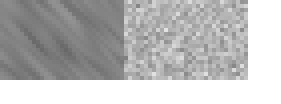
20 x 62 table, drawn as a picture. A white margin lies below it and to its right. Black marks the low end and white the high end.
It is made of 1 by 2 panels. Panel 1,1: middling, slanting down to the right, faint in contrast. Panel 1,2: high, fine-grained.
